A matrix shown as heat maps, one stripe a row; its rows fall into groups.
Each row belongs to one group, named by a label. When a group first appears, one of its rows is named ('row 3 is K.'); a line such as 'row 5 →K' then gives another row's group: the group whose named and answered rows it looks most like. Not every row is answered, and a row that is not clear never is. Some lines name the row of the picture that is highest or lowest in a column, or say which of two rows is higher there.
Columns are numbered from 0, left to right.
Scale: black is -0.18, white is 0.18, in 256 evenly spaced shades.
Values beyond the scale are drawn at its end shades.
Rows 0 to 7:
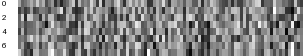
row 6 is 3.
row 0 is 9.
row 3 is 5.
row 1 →5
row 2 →9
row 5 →9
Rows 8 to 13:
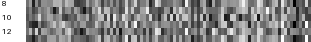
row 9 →5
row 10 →9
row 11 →5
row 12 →3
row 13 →5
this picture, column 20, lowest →13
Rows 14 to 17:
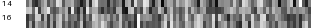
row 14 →3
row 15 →3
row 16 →9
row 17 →9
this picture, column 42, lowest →14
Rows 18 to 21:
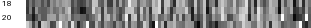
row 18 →5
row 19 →5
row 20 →5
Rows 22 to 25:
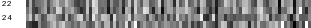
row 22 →3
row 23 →3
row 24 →9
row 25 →5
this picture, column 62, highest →24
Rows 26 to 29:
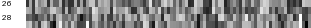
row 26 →9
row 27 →9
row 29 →3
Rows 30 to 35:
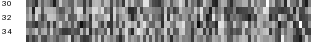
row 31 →9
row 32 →9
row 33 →5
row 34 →9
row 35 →5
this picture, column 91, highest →33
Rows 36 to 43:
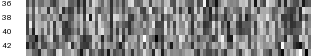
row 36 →5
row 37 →9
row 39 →9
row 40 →9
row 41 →5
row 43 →3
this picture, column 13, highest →36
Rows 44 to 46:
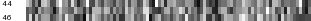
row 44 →3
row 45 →5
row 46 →3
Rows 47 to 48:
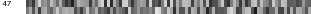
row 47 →9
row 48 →3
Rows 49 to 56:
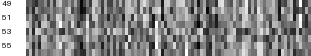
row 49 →5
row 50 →5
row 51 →3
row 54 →3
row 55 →3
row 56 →3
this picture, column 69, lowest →52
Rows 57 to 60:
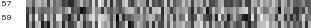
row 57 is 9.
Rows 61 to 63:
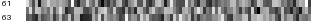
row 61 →3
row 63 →5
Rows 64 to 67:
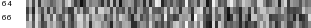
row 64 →3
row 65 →9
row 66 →9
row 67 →9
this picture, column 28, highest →64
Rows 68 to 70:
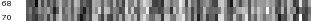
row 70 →5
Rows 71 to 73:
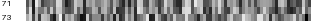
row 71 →9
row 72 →9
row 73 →3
